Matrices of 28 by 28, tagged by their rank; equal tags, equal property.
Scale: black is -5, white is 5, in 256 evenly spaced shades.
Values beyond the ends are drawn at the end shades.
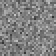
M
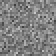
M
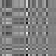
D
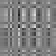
D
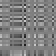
D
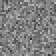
M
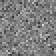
M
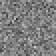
M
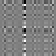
D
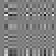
D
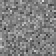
M
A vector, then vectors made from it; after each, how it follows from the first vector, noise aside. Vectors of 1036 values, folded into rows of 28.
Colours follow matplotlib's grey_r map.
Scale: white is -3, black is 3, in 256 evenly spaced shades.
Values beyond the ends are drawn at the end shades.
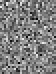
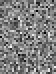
reversed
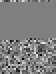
partly zeroed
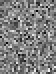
reversed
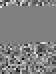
partly zeroed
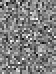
negated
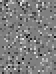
partly zeroed
